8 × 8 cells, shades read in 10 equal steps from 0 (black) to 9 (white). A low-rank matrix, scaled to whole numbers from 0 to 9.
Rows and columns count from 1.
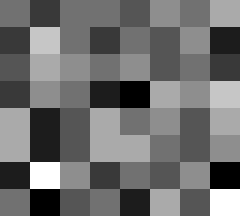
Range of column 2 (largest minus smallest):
9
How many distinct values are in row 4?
7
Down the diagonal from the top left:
4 7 5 1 4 4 5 9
